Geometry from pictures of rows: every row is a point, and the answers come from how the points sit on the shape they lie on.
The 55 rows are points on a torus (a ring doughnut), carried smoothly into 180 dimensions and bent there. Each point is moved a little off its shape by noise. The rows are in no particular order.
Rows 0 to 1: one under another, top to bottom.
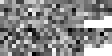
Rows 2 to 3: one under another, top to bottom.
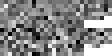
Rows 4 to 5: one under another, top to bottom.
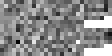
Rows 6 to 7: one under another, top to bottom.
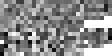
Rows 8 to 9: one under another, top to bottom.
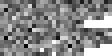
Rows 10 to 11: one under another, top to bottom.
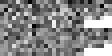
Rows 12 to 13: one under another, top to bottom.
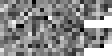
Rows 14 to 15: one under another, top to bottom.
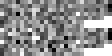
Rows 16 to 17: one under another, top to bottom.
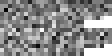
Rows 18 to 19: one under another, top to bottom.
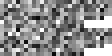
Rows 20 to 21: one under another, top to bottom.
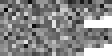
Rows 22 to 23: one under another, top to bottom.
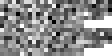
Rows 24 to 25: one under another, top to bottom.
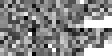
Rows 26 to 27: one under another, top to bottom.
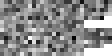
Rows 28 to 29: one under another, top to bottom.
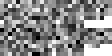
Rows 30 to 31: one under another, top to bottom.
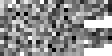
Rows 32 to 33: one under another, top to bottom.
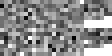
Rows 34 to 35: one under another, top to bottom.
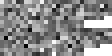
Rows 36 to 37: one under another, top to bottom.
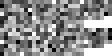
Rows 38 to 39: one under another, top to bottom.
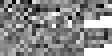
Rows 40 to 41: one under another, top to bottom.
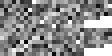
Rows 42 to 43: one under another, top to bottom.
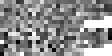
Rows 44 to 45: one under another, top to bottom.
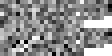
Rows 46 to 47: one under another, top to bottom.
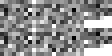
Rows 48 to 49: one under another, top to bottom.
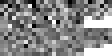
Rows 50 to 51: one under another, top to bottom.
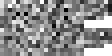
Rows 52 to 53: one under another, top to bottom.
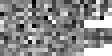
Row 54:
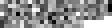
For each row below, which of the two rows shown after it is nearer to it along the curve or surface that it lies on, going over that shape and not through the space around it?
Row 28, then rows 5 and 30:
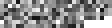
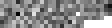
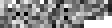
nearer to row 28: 30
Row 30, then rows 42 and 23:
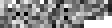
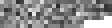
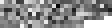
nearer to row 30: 23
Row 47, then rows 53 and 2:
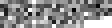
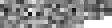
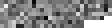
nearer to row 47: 53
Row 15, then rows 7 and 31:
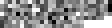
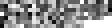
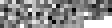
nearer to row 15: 7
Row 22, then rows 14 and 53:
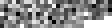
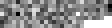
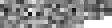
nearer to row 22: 53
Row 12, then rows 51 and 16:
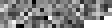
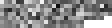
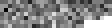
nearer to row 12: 51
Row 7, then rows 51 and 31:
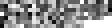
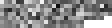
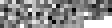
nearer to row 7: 31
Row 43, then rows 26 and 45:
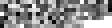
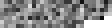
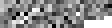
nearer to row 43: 45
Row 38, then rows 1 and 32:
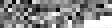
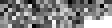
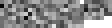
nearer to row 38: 1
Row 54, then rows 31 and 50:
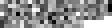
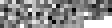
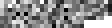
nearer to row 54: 50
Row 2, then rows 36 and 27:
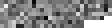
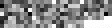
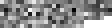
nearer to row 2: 27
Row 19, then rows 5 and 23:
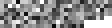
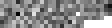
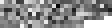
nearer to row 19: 23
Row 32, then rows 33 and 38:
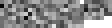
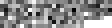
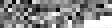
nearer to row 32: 33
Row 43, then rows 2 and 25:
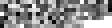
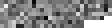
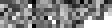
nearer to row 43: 2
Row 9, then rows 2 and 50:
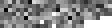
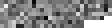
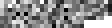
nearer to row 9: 2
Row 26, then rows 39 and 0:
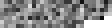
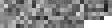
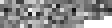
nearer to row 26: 39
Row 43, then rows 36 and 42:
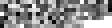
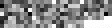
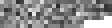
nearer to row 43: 36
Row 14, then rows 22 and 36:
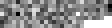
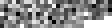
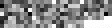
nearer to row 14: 36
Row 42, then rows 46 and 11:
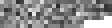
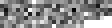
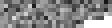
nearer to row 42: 46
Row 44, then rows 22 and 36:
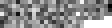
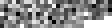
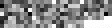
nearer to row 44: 36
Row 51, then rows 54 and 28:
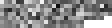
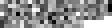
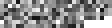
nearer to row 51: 28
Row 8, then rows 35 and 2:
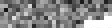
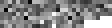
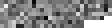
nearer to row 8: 35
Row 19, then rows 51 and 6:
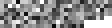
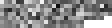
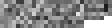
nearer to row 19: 51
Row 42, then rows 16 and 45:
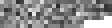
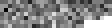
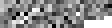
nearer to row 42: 45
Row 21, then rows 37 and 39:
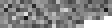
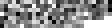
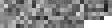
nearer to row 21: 39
